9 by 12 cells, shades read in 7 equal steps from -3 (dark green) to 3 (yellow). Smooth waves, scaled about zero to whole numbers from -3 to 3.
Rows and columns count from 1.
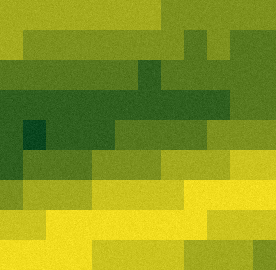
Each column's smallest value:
-2 -3 -2 -2 -2 -2 -2 -2 -2 -2 -1 -1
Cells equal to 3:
15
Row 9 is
3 3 3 3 2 2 2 2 1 1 1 0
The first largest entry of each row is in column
1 1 1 11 10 11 9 3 1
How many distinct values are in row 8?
2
